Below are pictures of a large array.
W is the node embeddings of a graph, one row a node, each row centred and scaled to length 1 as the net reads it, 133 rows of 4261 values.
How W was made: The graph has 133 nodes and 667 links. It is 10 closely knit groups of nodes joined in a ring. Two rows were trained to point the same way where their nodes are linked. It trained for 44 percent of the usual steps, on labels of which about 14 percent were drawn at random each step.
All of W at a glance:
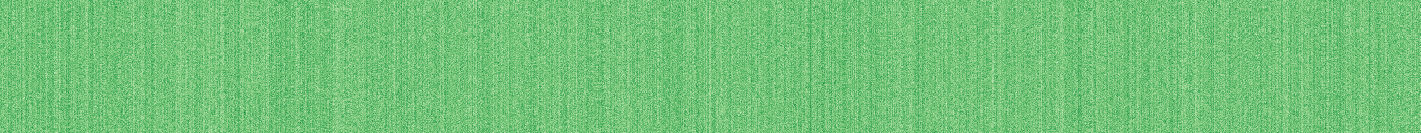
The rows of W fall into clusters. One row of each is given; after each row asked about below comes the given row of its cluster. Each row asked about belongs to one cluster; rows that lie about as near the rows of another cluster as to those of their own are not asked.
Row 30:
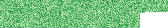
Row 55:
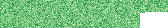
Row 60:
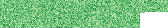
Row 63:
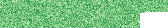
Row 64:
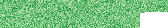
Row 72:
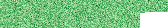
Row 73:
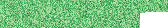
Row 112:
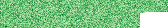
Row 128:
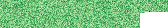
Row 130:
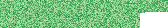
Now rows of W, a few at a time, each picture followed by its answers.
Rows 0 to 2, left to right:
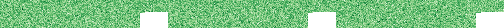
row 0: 112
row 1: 55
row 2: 72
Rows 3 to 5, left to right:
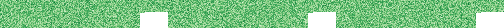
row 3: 60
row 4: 72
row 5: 73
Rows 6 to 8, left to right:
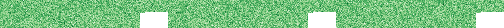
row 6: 30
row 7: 30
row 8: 63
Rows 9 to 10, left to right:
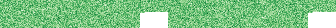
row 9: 63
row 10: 63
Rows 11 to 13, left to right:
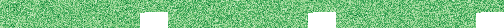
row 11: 60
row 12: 73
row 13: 128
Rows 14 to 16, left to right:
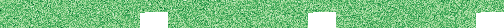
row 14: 72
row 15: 73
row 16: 64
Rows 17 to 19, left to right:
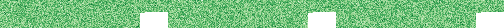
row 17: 128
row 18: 128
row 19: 30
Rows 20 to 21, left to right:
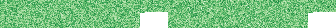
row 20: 55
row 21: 73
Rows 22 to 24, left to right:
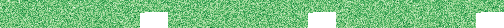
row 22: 128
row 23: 72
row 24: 128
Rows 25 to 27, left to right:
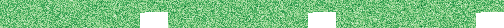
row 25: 60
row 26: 60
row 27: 55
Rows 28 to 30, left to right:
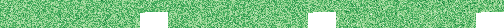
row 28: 130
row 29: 30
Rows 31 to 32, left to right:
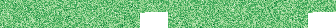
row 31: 30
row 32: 112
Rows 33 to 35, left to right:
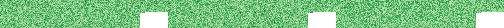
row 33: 55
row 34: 55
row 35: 73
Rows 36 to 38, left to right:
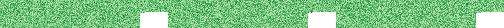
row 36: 60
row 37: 63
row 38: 73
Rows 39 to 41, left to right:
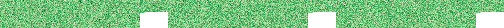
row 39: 130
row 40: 60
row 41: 60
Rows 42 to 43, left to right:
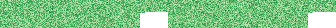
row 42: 72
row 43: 55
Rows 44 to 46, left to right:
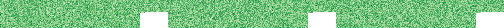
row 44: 73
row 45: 64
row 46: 55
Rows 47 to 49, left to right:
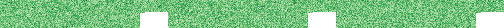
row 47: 64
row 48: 60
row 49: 130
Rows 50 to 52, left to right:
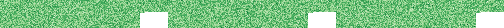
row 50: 128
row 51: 73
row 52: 112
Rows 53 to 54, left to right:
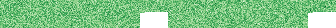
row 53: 60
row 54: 130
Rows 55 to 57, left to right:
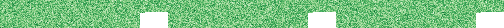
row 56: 63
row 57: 63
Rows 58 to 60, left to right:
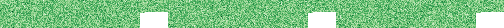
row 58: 60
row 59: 112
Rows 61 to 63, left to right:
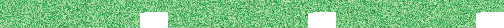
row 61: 64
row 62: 73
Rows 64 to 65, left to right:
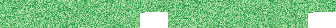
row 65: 72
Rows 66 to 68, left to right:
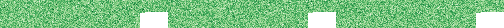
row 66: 130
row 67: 63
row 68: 60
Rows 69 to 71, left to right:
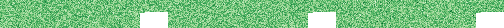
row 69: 64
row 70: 72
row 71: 130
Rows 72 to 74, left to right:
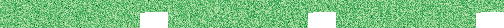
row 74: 60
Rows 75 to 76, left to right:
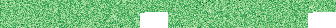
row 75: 130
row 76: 72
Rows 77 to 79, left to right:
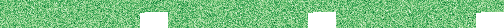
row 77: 130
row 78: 30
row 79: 72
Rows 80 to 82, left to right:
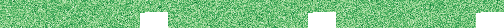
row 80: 64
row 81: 72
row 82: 128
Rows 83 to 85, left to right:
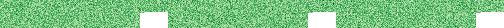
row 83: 128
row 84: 63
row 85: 60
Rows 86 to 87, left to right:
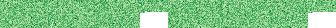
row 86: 128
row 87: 60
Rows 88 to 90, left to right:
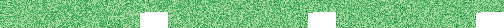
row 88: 64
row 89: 73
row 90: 30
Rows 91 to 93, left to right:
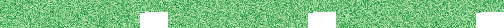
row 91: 72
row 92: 72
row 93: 55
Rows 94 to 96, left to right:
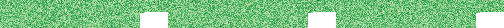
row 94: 64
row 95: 112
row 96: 130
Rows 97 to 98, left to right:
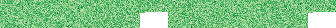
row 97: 55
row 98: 128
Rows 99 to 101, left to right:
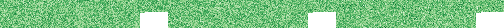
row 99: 128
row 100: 63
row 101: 30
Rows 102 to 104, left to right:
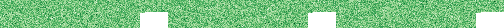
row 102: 30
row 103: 63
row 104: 63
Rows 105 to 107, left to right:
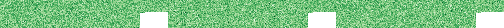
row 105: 73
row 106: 112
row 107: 30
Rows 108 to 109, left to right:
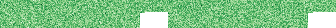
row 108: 112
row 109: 73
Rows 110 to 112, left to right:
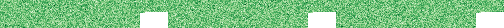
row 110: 112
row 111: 112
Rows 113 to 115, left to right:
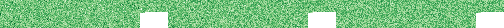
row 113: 30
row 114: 112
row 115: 130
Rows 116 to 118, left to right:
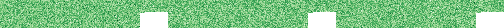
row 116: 60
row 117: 55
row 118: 64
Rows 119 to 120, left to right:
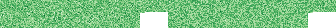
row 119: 30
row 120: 112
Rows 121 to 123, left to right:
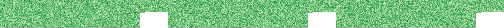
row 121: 63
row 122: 60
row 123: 73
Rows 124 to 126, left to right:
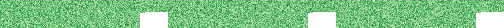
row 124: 30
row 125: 130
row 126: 63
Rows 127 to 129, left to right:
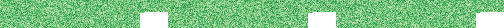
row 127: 63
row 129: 55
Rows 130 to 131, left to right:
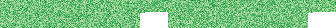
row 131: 128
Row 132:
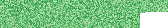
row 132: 73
